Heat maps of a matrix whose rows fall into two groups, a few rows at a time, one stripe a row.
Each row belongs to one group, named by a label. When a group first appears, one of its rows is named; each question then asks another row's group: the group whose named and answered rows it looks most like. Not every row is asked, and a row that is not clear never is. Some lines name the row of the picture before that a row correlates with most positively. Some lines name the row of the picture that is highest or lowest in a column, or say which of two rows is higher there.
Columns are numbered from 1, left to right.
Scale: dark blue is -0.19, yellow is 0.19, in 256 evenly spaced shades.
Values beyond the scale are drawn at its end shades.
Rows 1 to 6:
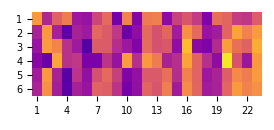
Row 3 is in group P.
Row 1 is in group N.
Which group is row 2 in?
P
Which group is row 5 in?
P
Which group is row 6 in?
P
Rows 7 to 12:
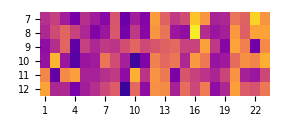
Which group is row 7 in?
P
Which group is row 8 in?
P
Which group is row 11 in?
N
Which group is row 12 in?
N
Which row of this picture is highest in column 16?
8
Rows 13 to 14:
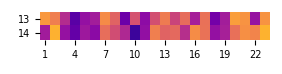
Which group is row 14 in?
P
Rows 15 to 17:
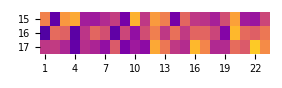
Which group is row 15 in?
N
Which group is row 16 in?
P
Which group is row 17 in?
P
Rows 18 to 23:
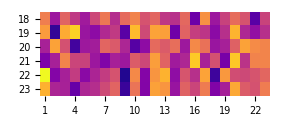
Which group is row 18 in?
N
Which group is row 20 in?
P
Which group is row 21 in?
P
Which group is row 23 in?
N
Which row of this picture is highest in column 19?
22
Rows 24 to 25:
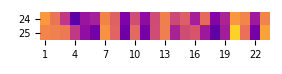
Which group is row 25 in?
N
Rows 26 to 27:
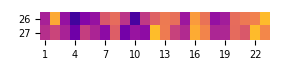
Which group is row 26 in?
P
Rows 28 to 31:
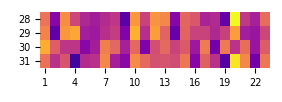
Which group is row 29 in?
N
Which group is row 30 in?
N
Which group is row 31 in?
N
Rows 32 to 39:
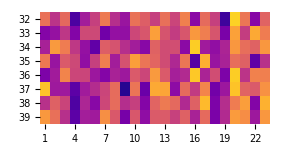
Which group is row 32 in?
N
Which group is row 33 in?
P
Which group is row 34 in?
P
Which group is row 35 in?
N
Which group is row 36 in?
P
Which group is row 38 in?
P
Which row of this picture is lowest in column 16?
35
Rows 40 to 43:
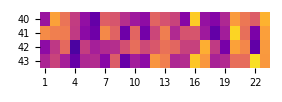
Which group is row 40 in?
P
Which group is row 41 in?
N
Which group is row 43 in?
P
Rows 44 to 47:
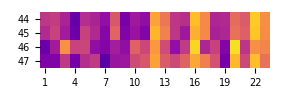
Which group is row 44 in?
P
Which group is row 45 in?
P
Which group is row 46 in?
P
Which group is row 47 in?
P
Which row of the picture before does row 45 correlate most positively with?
43
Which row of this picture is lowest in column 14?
46
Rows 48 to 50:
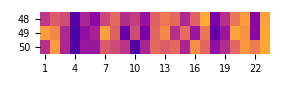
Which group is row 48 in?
P
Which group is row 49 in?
N
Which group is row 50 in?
P
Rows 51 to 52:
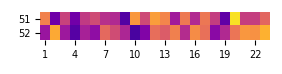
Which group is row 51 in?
N
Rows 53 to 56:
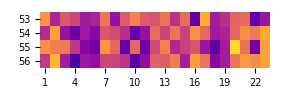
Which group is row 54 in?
P
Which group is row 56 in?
P
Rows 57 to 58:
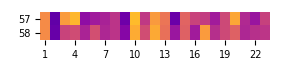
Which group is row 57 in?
N
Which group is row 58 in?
N
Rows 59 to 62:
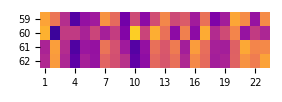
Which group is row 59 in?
N
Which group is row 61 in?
P
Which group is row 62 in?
P
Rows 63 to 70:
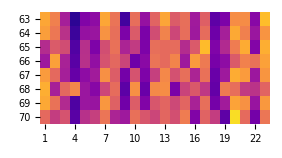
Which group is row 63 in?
N
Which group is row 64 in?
N
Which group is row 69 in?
N
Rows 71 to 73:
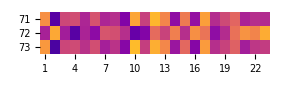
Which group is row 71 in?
N
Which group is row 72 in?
P
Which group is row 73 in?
N
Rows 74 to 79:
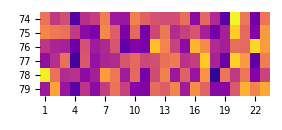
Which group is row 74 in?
N
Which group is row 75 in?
N
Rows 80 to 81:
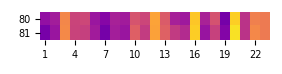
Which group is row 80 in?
P
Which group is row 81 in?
P
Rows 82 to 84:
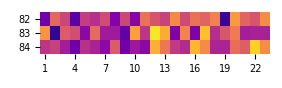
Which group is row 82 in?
P
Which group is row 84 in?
P
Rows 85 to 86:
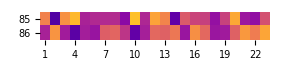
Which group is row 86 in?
P
